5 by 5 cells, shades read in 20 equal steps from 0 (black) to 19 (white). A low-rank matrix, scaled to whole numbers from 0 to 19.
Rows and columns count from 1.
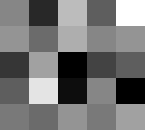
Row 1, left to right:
10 3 14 7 19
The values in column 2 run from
3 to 17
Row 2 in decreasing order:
13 11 11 10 8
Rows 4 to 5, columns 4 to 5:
10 0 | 9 12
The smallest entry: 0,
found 2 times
